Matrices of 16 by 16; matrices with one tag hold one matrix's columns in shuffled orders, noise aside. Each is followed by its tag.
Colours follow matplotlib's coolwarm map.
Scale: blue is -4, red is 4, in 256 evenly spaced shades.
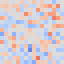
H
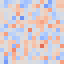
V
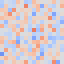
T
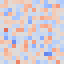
T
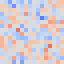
V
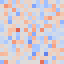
T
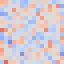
T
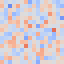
V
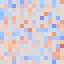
V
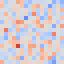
V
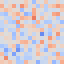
H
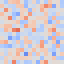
T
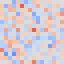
T
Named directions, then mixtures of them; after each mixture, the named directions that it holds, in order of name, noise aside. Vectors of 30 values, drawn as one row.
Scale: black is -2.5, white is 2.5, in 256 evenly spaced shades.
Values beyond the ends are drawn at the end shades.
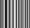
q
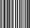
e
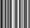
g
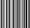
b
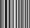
q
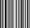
b, q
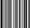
b, g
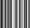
g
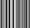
b, q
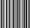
b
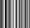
g, q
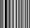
q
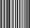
b, e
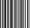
b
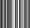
e, g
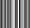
e, g
